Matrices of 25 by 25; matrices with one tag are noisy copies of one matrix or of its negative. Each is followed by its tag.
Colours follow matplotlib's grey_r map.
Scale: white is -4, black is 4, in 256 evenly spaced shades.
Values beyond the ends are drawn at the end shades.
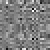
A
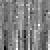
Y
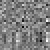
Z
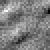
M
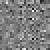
A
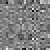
A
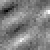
M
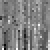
Y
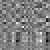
Z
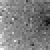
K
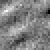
M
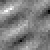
M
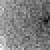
K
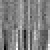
Y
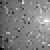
K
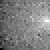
K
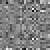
A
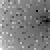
K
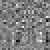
Z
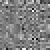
A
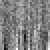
Y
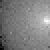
K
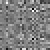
A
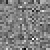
A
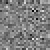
A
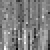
Y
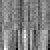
Y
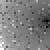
K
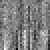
Y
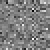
A
